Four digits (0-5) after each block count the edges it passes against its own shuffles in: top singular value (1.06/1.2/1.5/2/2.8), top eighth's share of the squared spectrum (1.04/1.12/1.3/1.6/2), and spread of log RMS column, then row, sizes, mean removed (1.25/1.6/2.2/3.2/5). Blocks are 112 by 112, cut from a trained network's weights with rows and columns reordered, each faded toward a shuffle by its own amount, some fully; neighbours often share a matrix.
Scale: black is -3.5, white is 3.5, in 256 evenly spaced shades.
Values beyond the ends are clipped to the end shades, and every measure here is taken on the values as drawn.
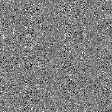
3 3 3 1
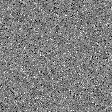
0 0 0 0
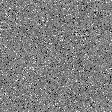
0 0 0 0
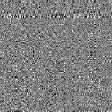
4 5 3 4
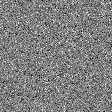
0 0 0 0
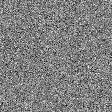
0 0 0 0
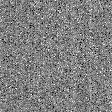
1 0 0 0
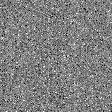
1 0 0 0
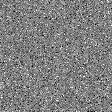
0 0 0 0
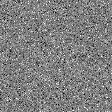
1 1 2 0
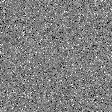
1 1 1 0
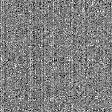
3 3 1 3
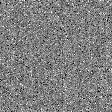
1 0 0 0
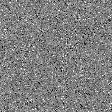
1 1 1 0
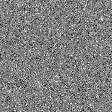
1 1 1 0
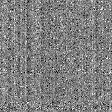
3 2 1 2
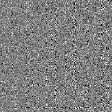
3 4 4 1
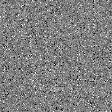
2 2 2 0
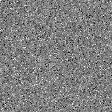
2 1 1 0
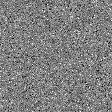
1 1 0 0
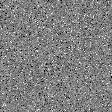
1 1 1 0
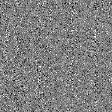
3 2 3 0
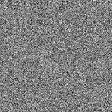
3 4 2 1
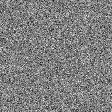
2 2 0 0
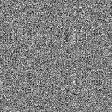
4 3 1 1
